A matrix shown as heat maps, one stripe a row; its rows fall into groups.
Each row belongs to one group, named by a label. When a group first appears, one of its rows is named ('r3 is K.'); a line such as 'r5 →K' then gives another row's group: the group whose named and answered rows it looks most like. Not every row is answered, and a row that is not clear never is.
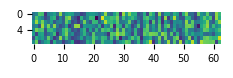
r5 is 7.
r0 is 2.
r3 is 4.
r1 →2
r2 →2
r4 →2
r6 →2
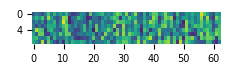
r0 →7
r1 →7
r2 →7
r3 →7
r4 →2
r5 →2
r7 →4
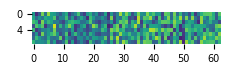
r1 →4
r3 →2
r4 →7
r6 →2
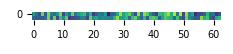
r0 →4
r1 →7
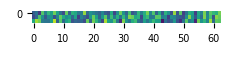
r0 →4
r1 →2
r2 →2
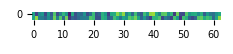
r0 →7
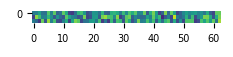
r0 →7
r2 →4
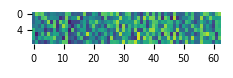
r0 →2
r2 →7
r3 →7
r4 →7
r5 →4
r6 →4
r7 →7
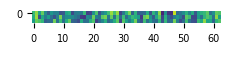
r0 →2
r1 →2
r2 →2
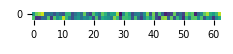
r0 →2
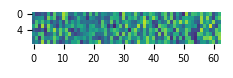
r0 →7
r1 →7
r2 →4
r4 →7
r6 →4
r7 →4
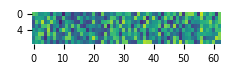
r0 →4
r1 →7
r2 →2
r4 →7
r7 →4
